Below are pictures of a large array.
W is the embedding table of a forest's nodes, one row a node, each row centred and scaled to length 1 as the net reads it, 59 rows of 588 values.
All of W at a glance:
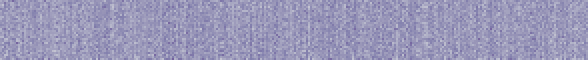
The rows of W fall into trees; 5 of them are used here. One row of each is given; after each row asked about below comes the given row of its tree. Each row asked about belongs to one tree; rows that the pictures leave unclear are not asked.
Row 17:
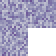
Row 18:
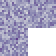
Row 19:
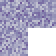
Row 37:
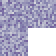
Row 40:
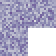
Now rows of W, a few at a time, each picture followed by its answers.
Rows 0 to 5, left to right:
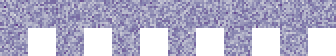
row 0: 18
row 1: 17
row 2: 37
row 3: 19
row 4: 40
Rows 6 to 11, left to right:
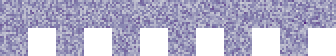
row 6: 37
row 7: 37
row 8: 37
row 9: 18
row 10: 17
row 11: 19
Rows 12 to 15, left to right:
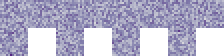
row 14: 18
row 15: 37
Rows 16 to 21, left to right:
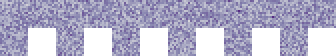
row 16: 40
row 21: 40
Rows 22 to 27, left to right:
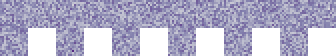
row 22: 37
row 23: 17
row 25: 37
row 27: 37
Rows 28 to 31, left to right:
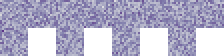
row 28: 19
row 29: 19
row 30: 17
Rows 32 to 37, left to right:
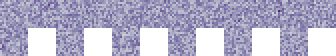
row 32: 18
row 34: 40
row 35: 37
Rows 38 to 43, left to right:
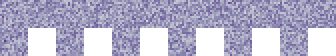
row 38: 18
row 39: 18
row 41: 18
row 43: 37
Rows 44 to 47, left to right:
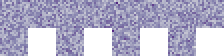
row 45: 37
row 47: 40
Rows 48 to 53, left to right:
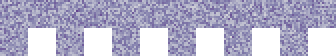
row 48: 18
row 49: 19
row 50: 18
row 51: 18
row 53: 37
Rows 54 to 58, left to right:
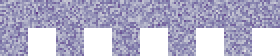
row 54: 18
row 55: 18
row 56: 18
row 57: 37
